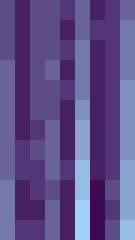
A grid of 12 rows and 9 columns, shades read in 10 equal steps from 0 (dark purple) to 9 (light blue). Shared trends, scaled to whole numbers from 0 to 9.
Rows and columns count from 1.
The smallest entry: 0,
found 3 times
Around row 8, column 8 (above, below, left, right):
2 2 1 6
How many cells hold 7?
5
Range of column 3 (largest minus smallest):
2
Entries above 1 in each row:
7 7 7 6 7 6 6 7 8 6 5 7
